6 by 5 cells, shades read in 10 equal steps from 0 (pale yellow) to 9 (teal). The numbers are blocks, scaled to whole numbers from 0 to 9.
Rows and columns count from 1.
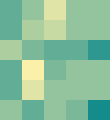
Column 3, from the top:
1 2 6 5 4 4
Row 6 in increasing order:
4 4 5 6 9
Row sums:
19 19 28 19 19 28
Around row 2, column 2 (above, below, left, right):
4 5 6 2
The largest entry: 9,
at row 6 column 5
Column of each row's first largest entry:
1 1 5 1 1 5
